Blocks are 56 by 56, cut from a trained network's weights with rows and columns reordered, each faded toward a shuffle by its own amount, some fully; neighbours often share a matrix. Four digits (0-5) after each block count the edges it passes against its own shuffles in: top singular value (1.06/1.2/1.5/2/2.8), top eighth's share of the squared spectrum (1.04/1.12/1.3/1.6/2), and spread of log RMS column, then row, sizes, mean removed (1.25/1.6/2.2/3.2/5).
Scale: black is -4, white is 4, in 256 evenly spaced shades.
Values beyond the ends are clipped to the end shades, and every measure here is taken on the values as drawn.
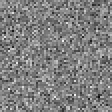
1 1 0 0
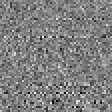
3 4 0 3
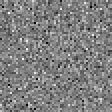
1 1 0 0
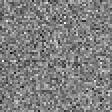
0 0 0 0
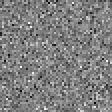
0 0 0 0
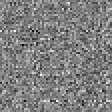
2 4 0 2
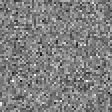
1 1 0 0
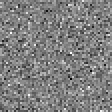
2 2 0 1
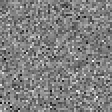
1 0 0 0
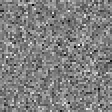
0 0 0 0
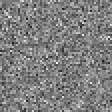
1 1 0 0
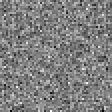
0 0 0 0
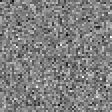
0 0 0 0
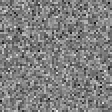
0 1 0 0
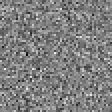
2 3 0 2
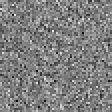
1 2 0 0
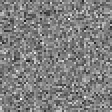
3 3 1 1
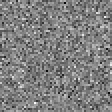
1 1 0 0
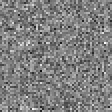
3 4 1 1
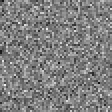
1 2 0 0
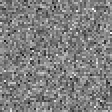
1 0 0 0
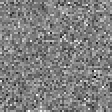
1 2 0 1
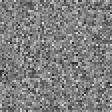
2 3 1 0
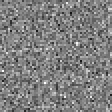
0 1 0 0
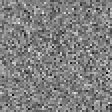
2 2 1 1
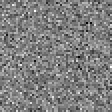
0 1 0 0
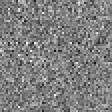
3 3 1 2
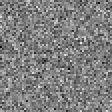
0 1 0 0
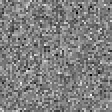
1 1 0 0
